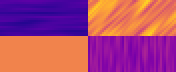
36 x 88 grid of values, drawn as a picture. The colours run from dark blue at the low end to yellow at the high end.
It is made of 2 by 2 panels. Panel 1,1: very low, streaked across, faint in contrast. Panel 1,2: high, slanting up to the right. Panel 2,1: high, flat. Panel 2,2: low, streaked downward, faint in contrast.
